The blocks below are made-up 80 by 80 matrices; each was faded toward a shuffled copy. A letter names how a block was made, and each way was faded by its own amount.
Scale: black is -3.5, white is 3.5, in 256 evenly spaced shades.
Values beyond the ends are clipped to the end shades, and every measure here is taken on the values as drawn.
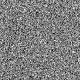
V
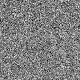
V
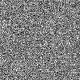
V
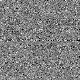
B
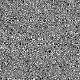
B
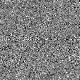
B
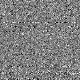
B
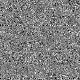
B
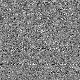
B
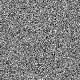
V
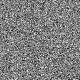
V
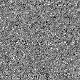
B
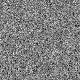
V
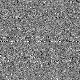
B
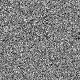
V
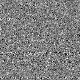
B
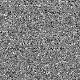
B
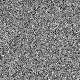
V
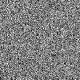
V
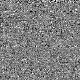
B
